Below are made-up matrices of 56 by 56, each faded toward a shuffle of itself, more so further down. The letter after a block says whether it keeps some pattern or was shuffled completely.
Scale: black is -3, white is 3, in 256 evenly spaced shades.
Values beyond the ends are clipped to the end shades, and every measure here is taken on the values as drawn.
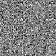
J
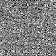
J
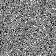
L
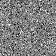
L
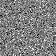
L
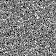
L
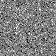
L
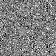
J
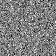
L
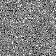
J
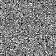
J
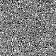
J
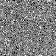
J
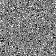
J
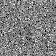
L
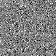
J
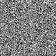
J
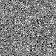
J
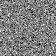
L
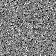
L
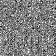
J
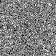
J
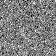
L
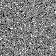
L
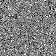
J
